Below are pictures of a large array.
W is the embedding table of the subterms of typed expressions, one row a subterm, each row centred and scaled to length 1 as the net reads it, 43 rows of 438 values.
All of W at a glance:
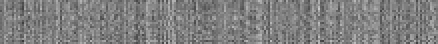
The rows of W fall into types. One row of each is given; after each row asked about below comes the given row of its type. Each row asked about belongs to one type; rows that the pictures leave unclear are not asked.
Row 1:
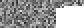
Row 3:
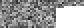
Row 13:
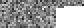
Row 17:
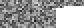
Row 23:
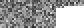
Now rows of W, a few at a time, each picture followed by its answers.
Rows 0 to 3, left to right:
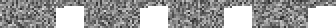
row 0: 1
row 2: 23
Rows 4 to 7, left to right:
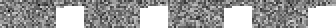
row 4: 3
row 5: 13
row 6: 3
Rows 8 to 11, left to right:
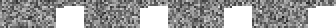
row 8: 3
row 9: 13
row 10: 23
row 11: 17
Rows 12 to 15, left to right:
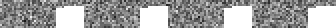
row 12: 23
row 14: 17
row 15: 3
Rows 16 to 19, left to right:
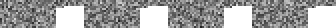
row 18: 23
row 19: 17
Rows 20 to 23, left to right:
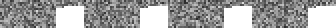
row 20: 23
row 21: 13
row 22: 3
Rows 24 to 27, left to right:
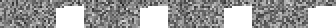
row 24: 1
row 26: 13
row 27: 17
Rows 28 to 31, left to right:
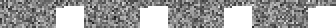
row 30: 23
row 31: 3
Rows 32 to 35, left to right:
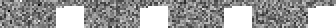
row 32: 1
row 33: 23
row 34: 3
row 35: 1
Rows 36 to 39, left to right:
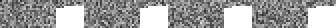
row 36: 13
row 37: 1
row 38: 1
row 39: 1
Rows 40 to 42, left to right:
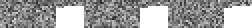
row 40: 3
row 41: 3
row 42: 1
